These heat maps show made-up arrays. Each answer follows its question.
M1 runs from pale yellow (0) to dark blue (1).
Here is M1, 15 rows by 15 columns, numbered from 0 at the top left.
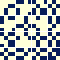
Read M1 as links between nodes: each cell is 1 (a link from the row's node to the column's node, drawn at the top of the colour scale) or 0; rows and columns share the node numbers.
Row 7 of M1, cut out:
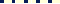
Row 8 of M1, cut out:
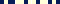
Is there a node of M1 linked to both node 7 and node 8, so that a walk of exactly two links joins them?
yes
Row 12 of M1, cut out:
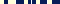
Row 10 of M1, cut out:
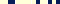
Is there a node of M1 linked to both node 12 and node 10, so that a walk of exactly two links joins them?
yes
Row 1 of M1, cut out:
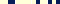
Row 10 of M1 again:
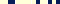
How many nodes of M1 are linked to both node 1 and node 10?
5
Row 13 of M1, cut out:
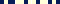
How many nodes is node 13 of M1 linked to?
7
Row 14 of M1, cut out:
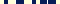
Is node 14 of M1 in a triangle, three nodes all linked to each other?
yes
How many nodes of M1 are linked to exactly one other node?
0
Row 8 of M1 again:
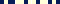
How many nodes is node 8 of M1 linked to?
7
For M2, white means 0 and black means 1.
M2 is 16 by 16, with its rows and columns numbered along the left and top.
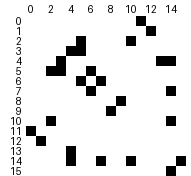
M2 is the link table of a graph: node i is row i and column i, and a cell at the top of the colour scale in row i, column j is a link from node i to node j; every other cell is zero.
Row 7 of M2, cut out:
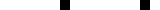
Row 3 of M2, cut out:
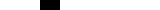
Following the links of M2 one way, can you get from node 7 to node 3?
yes
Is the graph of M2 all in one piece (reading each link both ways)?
no
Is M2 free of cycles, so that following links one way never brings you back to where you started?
no
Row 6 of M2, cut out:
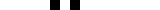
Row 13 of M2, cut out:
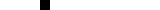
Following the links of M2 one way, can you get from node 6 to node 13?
yes
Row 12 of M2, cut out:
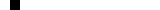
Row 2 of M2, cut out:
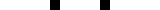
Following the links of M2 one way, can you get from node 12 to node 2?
no
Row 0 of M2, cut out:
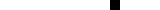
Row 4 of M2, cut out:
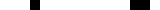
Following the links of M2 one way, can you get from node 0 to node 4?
no
